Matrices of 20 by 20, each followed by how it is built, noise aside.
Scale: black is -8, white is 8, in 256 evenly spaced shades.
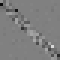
banded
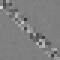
banded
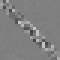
banded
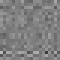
low rank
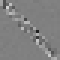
banded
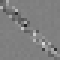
banded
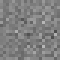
low rank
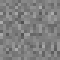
low rank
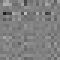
low rank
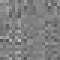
low rank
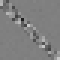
banded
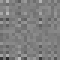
low rank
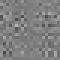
low rank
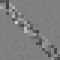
banded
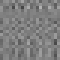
low rank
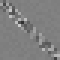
banded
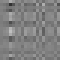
low rank
